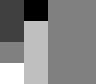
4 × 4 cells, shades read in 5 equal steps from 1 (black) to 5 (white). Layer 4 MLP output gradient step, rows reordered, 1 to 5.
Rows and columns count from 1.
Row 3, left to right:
3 4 3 3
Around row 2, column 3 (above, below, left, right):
3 3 4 3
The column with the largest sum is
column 2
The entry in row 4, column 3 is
3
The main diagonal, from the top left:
2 4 3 3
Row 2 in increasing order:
2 3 3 4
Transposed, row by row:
2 2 3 5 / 1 4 4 4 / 3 3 3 3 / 3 3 3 3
